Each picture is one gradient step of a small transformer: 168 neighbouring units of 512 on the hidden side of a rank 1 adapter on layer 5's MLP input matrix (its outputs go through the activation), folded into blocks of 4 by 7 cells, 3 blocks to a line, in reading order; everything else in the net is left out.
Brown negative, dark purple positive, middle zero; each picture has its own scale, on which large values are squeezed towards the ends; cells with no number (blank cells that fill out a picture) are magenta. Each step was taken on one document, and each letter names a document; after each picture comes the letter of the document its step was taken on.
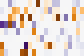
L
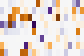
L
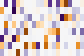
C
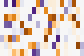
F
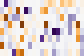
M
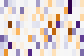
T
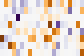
T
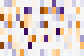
M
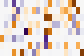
F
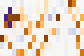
F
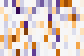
C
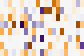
L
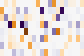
M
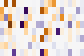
M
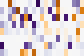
L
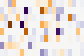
M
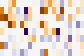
M
